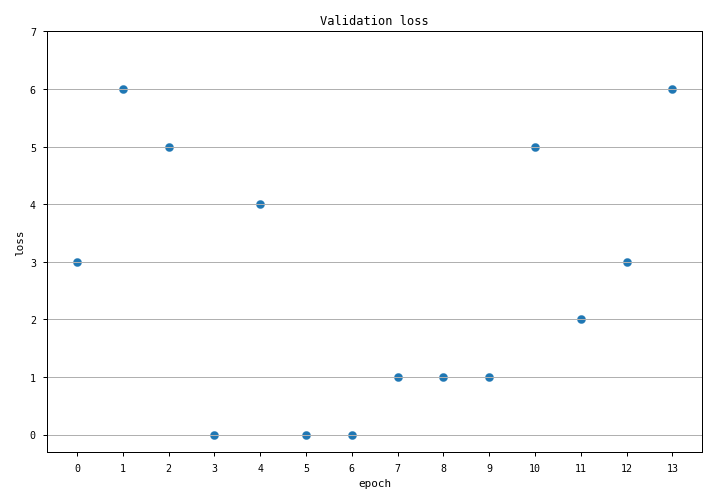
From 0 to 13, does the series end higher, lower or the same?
higher
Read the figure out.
Title: Validation loss
x-axis: epoch, ticks 0 1 2 3 4 5 6 7 8 9 10 11 12 13
y-axis: loss, ticks 0 1 2 3 4 5 6 7
Values:
3 6 5 0 4 0 0 1 1 1 5 2 3 6
